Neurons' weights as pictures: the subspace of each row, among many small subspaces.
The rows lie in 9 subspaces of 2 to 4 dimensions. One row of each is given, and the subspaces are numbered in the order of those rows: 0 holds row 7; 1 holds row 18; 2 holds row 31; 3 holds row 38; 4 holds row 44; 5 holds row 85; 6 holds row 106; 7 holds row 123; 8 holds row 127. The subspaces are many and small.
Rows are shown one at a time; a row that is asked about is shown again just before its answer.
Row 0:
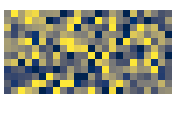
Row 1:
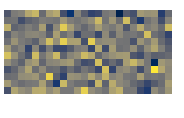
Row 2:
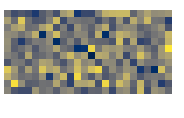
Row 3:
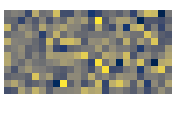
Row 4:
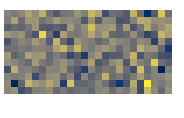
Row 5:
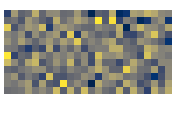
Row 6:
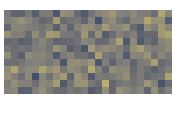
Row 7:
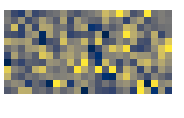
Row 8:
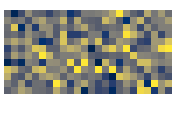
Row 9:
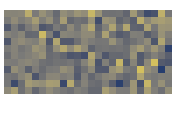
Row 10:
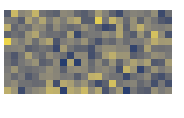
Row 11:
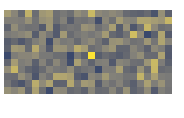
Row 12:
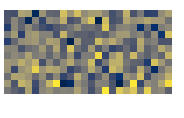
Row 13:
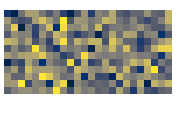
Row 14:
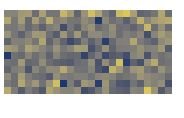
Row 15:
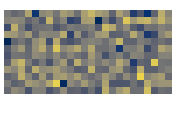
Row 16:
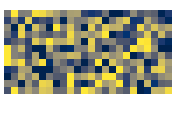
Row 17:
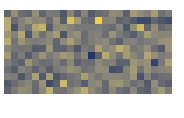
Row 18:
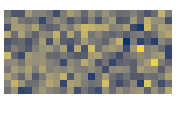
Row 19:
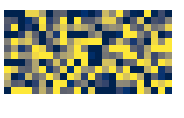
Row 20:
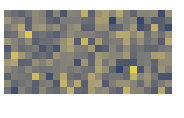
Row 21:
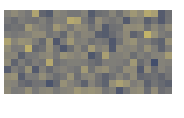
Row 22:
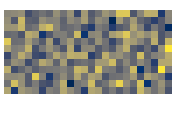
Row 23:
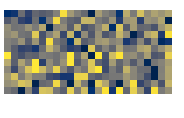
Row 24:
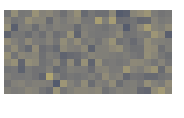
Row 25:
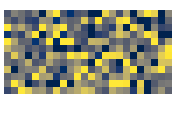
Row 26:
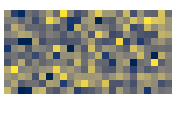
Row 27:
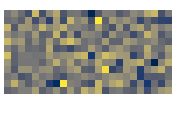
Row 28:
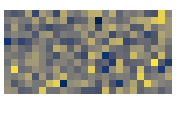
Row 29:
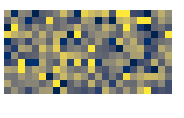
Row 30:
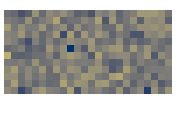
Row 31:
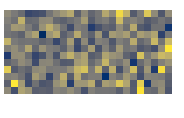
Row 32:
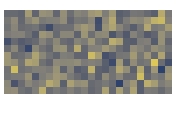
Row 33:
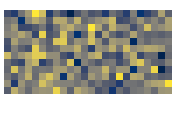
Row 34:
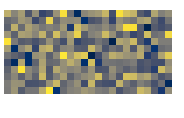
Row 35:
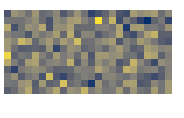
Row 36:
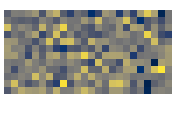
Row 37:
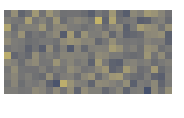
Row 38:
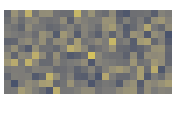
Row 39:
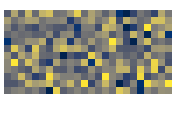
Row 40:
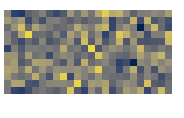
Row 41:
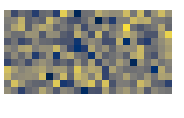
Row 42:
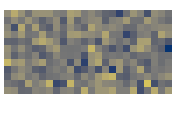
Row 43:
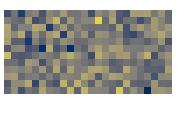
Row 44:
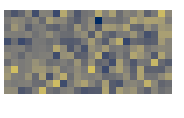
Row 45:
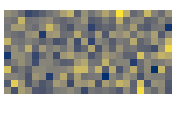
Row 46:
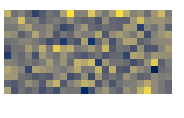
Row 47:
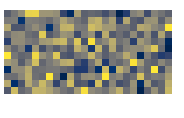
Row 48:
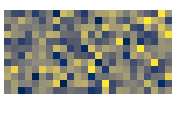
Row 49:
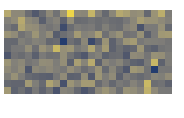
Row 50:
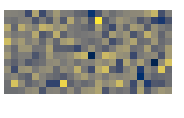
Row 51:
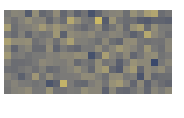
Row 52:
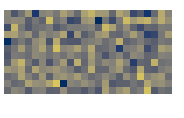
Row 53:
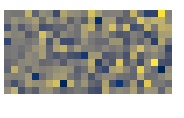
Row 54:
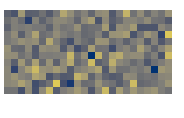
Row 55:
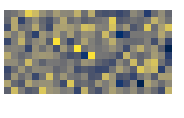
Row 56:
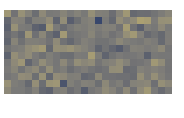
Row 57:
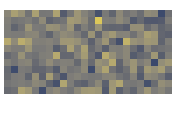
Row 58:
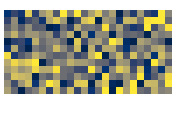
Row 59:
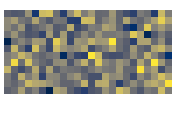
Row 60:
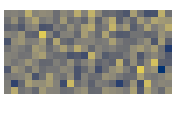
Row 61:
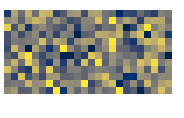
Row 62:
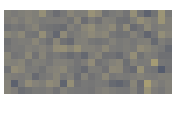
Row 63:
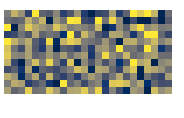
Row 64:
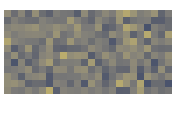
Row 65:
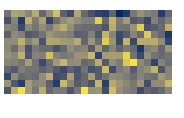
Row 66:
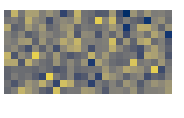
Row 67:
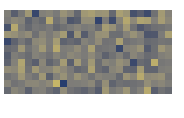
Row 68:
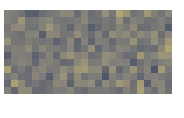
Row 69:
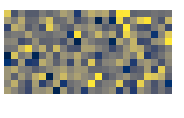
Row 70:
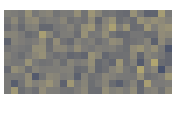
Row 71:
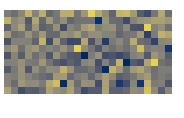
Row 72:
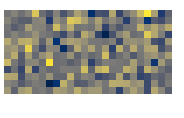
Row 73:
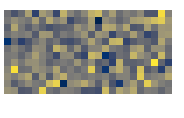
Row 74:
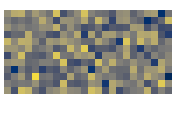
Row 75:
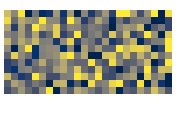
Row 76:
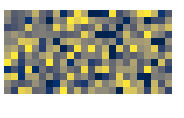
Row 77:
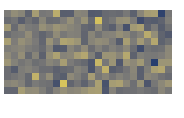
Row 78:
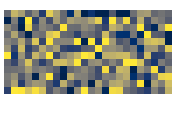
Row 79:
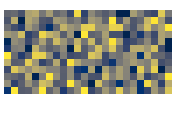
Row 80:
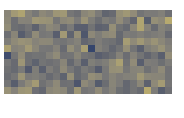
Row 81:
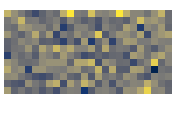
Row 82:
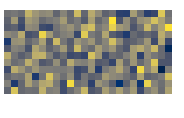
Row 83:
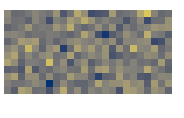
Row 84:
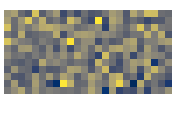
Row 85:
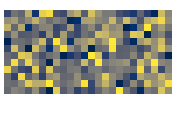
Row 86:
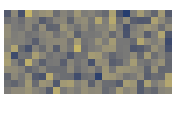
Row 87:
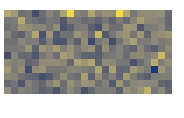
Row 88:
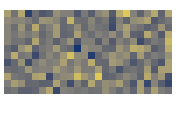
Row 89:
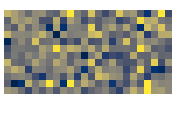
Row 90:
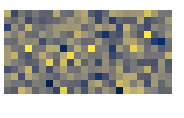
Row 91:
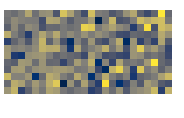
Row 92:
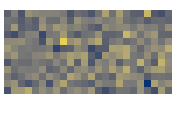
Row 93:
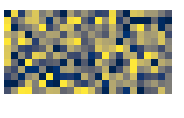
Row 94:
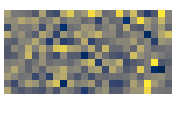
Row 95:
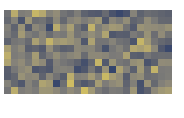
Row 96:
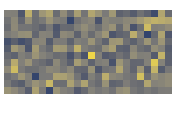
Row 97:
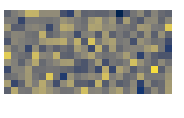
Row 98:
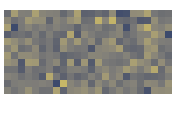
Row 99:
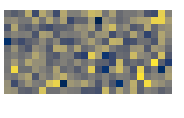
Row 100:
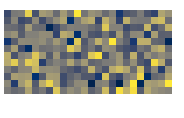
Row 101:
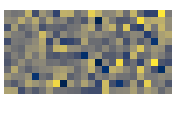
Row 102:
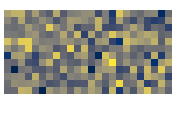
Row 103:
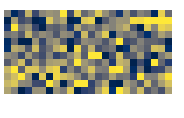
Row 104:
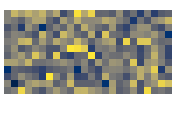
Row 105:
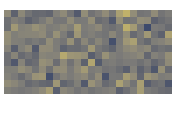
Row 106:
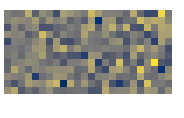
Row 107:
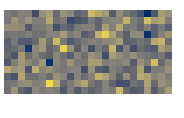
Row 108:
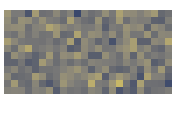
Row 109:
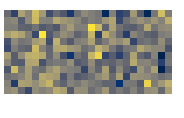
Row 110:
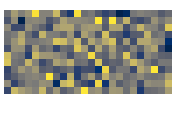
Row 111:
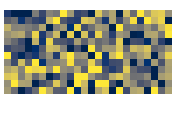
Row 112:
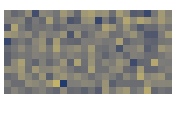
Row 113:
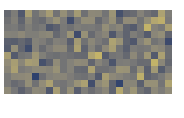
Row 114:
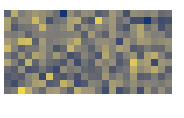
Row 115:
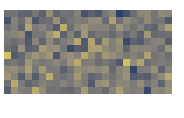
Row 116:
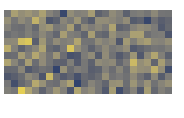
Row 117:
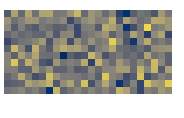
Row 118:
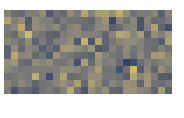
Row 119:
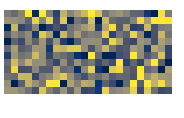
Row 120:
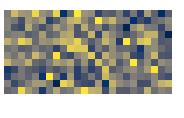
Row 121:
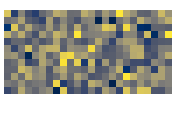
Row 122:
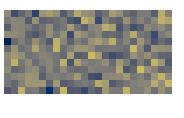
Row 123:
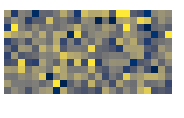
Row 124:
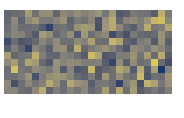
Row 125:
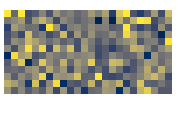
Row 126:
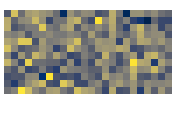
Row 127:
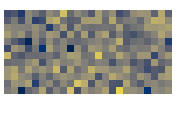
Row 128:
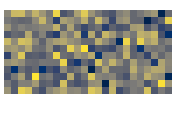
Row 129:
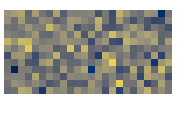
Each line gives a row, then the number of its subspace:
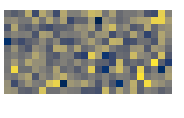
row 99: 4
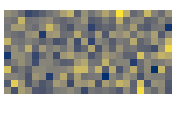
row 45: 2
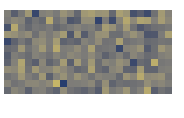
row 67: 7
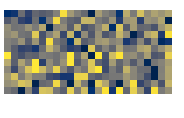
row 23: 3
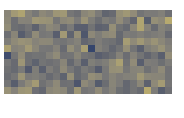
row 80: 1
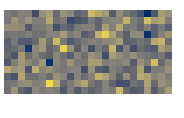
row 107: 5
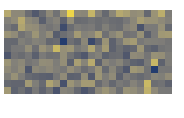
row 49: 0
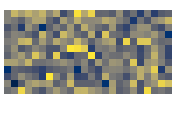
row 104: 4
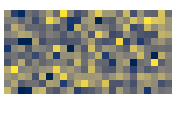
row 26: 3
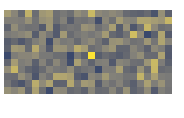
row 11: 3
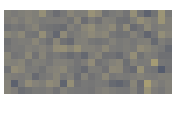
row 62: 2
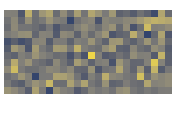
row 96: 3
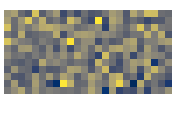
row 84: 3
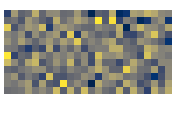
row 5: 3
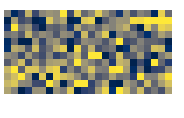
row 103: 8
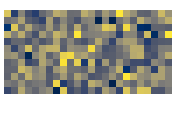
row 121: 5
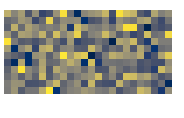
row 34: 5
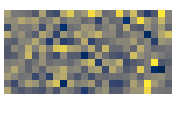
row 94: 2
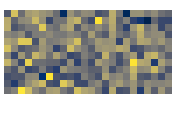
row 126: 8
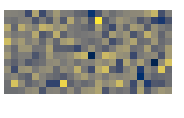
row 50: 4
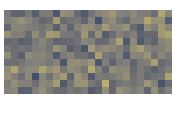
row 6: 6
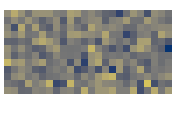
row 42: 0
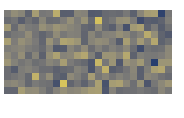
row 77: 6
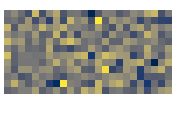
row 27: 4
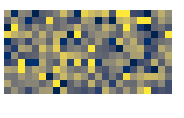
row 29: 7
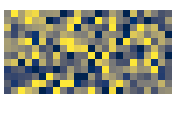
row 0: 3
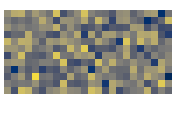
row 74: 6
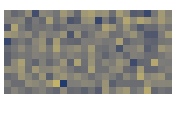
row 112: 7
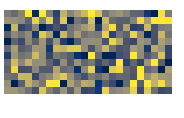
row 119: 4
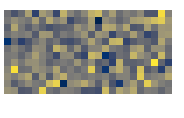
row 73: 4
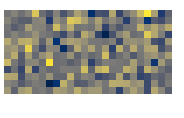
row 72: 5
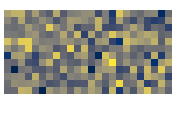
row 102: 4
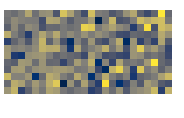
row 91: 1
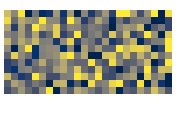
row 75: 8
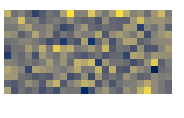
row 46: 0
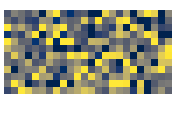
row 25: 2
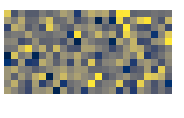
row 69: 3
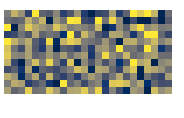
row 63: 7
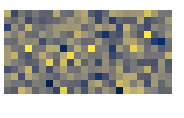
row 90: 5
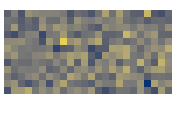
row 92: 0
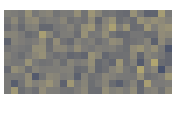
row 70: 6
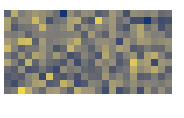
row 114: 8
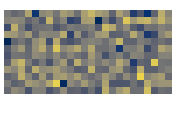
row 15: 7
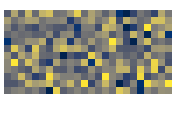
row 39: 7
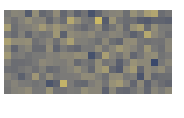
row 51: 3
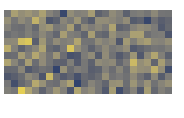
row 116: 8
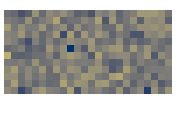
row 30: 3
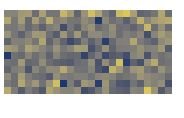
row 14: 1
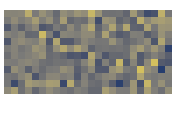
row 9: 6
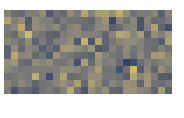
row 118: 1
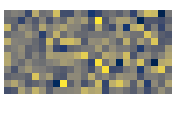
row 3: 6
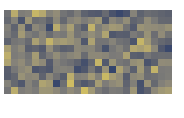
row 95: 0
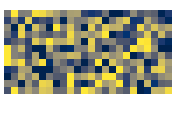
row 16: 0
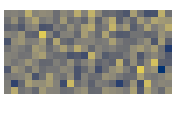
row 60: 6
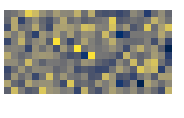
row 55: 1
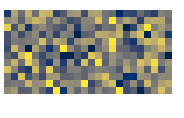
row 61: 5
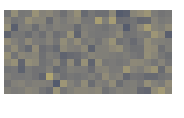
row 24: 7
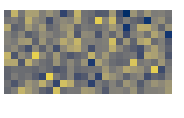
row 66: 3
